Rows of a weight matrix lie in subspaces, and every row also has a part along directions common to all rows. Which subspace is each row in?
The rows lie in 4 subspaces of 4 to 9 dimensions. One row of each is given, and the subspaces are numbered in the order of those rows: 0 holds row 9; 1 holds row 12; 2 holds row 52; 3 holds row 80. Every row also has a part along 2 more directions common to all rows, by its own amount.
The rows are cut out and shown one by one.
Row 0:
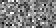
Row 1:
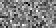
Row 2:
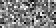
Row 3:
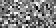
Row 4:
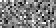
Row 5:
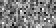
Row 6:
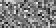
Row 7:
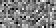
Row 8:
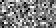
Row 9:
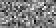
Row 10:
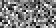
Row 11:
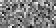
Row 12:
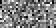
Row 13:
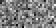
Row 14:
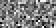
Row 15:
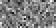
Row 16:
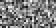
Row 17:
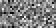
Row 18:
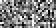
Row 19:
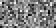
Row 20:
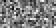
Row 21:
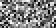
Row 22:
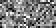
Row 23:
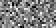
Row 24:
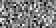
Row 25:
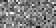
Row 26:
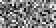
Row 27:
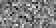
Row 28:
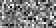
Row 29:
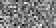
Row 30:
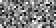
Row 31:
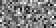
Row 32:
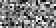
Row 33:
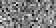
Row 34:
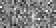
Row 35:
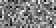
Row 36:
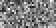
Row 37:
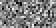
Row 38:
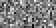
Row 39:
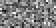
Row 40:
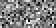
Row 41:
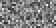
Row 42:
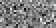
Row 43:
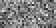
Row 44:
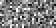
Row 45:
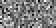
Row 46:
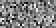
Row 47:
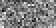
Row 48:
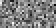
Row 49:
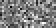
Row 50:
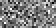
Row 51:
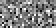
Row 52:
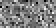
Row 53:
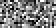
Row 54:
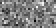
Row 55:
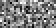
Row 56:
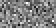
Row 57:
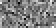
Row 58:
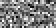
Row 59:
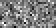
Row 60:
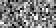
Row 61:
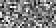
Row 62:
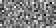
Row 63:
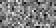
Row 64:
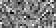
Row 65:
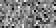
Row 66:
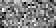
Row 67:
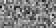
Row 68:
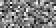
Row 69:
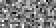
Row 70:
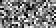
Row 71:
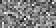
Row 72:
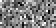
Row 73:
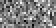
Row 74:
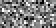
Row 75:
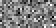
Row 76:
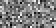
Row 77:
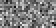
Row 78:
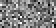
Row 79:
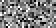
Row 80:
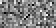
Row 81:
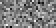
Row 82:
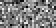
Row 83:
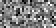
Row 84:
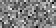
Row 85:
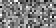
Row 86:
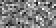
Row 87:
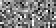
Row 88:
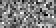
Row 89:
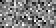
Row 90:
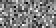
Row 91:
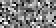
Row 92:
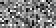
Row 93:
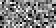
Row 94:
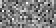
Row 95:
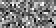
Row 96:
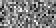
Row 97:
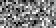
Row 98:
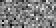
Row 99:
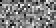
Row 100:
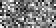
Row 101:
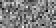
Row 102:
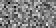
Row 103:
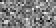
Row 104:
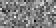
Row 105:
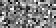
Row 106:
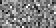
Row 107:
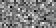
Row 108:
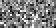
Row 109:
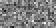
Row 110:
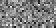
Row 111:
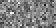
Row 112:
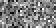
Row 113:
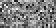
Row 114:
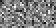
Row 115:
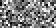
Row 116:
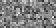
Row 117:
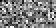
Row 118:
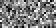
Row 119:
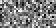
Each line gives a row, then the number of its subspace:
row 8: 3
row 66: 3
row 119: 1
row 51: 0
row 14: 2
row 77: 1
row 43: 3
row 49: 3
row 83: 2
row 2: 0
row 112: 3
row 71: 3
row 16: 0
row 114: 0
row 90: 1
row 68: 0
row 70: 0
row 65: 3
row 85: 2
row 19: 3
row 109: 0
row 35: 1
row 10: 1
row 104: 0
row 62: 1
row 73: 2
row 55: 2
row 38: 2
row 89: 0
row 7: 2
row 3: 1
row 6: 0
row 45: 1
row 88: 3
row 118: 3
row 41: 1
